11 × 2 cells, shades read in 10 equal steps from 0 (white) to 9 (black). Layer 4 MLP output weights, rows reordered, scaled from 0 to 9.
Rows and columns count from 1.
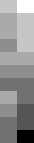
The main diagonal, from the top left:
2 2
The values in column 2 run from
0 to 9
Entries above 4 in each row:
0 0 0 0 0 0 2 1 1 2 2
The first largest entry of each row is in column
1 1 1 1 1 1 1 2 2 2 2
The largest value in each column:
5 9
